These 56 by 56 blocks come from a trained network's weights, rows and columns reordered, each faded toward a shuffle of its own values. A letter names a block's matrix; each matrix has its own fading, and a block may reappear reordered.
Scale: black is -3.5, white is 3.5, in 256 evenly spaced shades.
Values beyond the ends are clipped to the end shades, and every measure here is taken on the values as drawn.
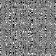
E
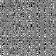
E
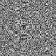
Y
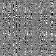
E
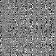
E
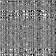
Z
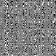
E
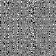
E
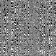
E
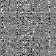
E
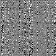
E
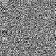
Y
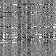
Z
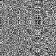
Y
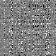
E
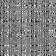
Z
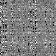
E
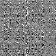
E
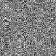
Y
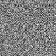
Y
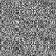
Y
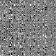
E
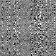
E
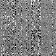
E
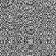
Y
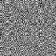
Y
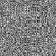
Y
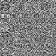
Y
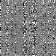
E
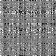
Z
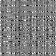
Z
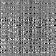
Z
